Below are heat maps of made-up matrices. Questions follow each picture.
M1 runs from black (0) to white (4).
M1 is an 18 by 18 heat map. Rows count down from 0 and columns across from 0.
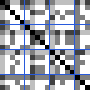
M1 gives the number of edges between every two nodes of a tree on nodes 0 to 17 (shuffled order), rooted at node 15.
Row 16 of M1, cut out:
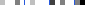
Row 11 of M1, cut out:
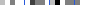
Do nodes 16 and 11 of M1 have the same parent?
no
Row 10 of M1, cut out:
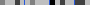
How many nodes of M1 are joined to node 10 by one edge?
4
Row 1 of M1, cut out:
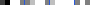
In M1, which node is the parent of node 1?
0
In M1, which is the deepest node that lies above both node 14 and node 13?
6
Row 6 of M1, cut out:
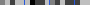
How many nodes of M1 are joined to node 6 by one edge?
7
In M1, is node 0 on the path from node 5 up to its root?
yes
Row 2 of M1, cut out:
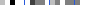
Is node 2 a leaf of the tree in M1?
yes
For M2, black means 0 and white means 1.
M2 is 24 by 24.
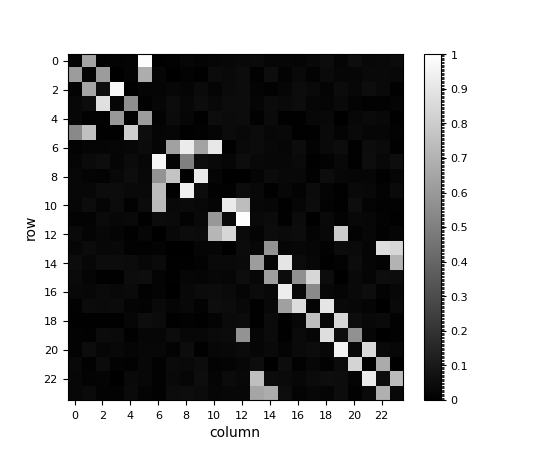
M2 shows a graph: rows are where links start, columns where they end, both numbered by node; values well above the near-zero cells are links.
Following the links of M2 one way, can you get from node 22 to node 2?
no
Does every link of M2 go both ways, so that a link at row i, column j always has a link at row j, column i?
yes
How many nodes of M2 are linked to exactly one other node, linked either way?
0
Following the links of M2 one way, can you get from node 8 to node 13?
yes
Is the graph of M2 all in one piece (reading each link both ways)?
no
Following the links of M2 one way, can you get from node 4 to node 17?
no
